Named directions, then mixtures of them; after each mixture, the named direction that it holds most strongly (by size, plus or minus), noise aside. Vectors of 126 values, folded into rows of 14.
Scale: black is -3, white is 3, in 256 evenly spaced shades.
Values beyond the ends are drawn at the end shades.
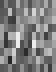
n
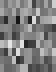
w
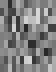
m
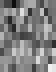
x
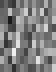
n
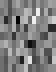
m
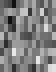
x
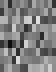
w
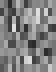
m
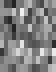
x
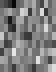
x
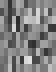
m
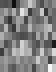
x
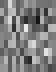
m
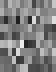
w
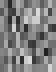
m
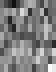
x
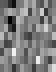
x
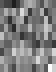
x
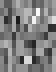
m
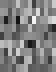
w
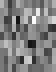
m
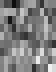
x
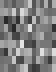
w
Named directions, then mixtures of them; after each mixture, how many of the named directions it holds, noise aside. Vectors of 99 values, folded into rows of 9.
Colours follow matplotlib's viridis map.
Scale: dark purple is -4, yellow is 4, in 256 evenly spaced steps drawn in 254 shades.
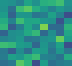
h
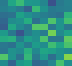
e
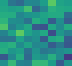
one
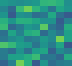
one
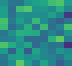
two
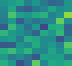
one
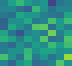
one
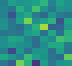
two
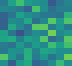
one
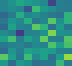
one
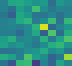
two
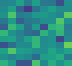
one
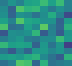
one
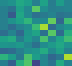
two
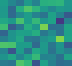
one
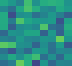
one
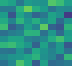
one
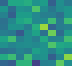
two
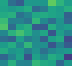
one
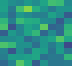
one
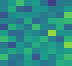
two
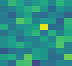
two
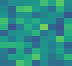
one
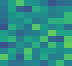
two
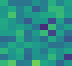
two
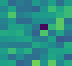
two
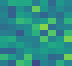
two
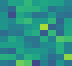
two
